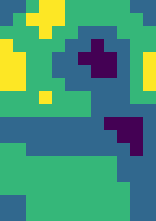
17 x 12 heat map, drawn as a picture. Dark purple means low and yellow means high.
Average level on the scale: 50%. Calmest part: bottom middle. Ninth with the highest average: top left.
